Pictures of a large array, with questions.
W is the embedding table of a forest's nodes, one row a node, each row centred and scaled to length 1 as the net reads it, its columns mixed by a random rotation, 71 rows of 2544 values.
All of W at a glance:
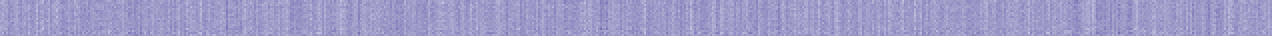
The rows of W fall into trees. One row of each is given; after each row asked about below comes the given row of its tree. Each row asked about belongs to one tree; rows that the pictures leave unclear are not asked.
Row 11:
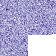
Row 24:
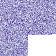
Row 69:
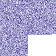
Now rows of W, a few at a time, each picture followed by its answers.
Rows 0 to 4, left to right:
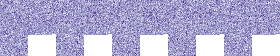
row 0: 69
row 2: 11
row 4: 11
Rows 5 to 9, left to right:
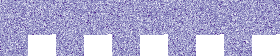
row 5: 24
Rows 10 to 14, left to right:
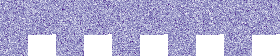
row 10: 24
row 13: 24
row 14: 24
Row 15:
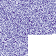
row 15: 69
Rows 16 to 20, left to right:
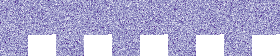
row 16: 11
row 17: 11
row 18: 24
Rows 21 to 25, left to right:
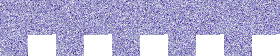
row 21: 11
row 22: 69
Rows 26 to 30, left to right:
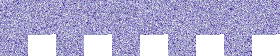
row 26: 11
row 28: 24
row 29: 11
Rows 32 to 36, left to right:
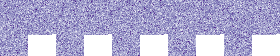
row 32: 69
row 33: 11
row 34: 11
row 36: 69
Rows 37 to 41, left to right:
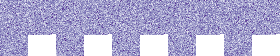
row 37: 24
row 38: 11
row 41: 24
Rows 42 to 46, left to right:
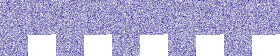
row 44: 69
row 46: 11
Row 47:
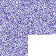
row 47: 69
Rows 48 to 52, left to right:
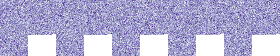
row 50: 24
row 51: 69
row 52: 69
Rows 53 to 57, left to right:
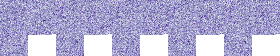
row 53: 24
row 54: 11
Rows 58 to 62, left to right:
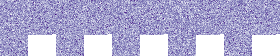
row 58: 11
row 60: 69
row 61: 69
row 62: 11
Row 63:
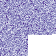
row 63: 69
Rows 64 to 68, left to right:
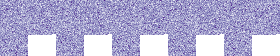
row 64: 11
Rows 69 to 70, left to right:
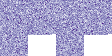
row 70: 24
